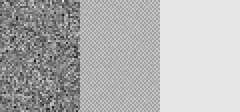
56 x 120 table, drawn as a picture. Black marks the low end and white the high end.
The table splits into one row of 3 panels. Panel 1,1: middling, fine-grained, strong in contrast. Panel 1,2: high, checkered. Panel 1,3: very high, flat.
